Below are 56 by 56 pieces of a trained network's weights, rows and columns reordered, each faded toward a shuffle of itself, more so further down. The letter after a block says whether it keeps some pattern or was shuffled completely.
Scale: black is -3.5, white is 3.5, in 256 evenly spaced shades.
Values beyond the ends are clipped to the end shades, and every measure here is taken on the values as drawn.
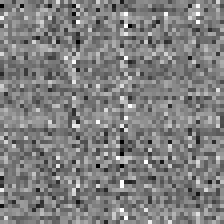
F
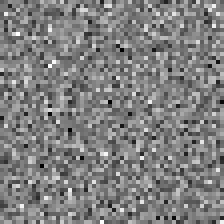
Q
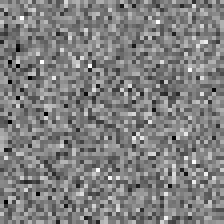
Q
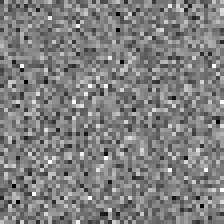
Q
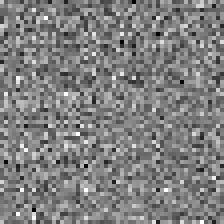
F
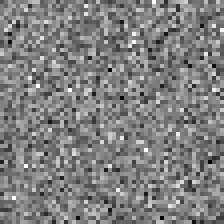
Q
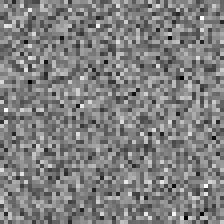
Q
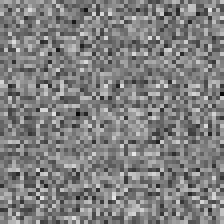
F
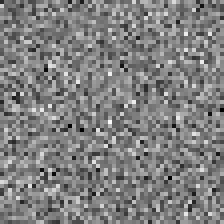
Q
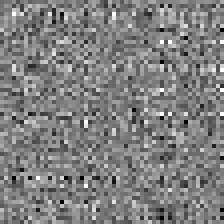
F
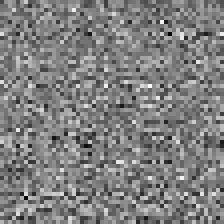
F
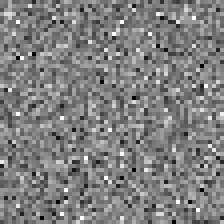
Q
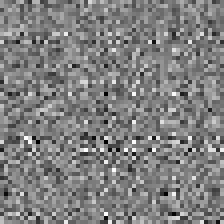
F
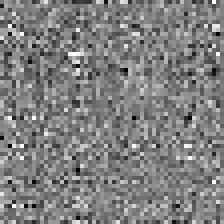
F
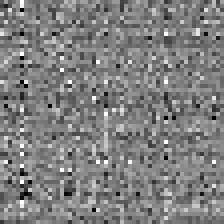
F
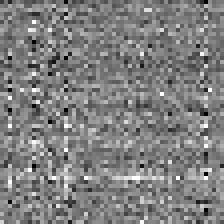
F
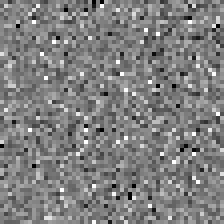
Q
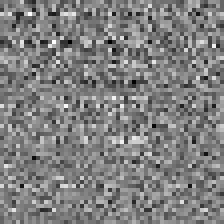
F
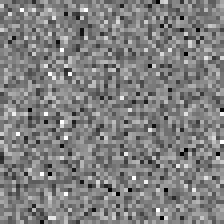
Q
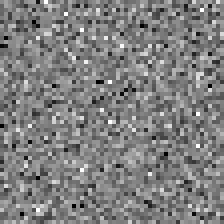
Q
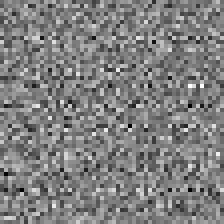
F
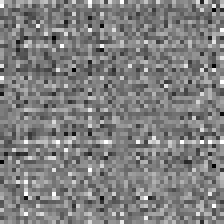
F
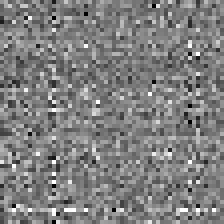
F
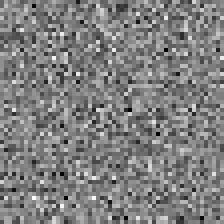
F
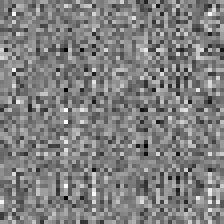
F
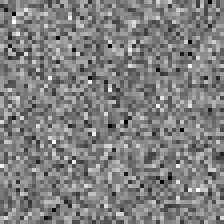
Q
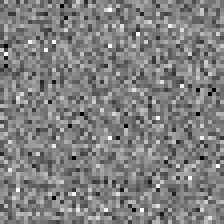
Q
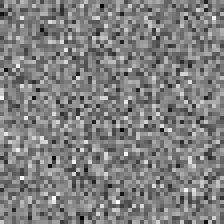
Q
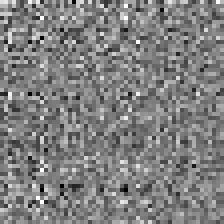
F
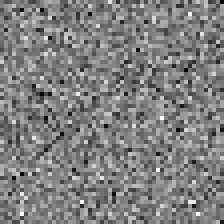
Q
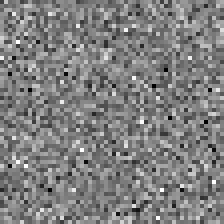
Q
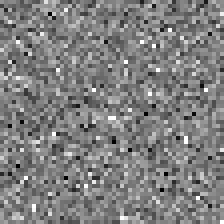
Q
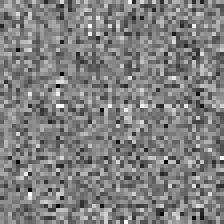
F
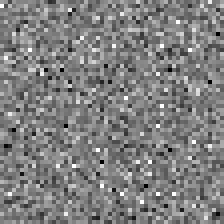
Q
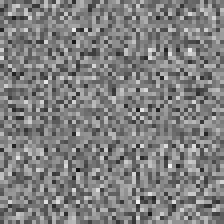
F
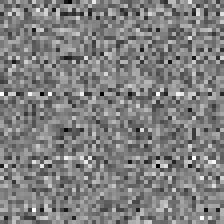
F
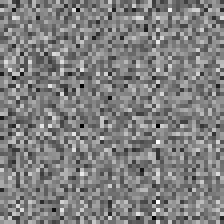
F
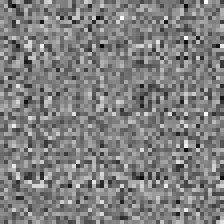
F
